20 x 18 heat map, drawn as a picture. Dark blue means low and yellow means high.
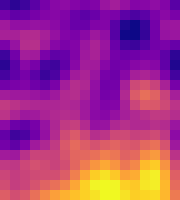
No lone cell stands out from its neighbours. The field climbs toward the bottom. There are no regular stripes. The top right is the ninth with the lowest average. Overall the values sit about 40% of the way up the scale.
